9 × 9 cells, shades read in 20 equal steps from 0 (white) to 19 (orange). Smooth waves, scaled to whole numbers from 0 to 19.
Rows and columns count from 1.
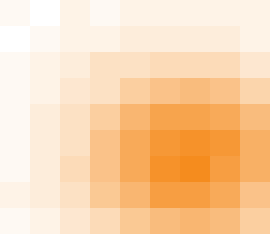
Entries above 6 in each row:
0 0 0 5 6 6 6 6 5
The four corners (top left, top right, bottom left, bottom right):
1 2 1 8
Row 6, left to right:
1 3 5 10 14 17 18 17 13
